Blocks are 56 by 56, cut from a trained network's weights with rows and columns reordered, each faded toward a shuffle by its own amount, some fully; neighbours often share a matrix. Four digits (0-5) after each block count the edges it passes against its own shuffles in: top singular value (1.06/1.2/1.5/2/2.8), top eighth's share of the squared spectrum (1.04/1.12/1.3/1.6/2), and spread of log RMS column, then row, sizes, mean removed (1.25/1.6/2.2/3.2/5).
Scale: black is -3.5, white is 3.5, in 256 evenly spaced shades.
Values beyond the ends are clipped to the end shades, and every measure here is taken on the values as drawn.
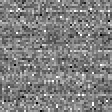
3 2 0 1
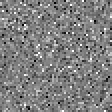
0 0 0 0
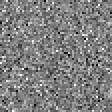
1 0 0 0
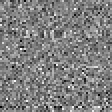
3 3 0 1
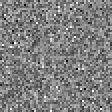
0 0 0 0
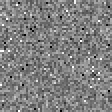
0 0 0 0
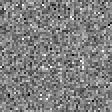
1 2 0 1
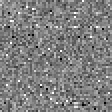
2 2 0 1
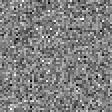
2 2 0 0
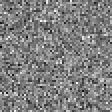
2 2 0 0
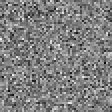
1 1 0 0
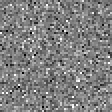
0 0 0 0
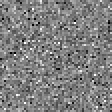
0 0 0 0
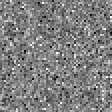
1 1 0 0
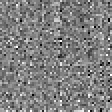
3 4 2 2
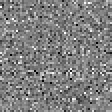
3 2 0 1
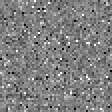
2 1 0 0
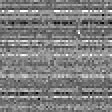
5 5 2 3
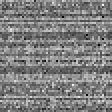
4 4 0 2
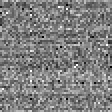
3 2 1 0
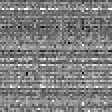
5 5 2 3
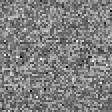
1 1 0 0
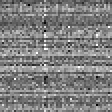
4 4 2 2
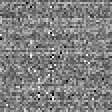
3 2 1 1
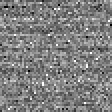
3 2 0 0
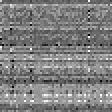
5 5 2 3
